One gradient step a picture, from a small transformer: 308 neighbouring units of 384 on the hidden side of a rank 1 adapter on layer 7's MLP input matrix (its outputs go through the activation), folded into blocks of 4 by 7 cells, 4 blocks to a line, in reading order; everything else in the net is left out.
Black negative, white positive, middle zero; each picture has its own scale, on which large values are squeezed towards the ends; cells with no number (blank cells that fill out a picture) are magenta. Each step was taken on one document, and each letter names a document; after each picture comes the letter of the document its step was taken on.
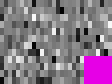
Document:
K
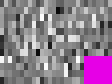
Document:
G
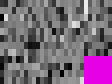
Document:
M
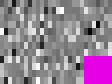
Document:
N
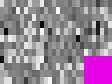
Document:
N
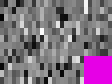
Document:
M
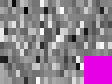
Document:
N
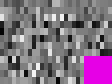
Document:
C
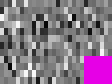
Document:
C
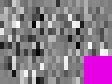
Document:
C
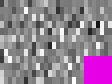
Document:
G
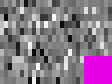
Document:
C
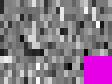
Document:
G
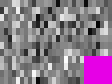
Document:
C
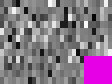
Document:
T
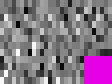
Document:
K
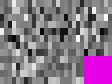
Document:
K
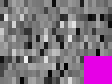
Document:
M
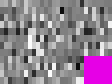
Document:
N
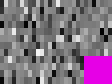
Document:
G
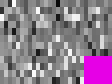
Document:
C
